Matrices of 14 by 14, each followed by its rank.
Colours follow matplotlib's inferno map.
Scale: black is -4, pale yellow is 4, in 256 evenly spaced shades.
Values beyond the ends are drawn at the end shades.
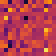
three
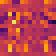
three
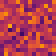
full rank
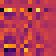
two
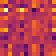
three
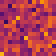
full rank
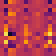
two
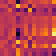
two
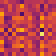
three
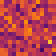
full rank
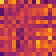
three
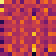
two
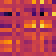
two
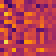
three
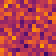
full rank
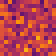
full rank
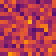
full rank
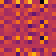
two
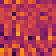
three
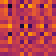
two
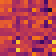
three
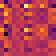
two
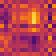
two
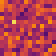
full rank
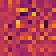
three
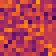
full rank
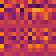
two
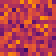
full rank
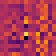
three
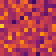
full rank
